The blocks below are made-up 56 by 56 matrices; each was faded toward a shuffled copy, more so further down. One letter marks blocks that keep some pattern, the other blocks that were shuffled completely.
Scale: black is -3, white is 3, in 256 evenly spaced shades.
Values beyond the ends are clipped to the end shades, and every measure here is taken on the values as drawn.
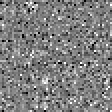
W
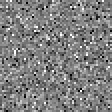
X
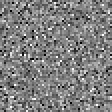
W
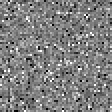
W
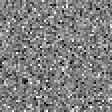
W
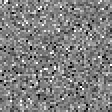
X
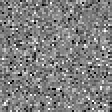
W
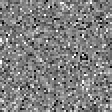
W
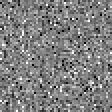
W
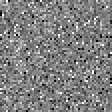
W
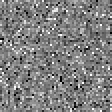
W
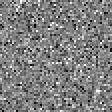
X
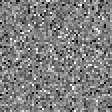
X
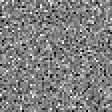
W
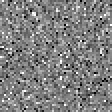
X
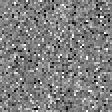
W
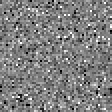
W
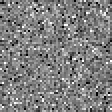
X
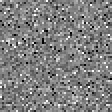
W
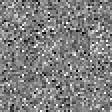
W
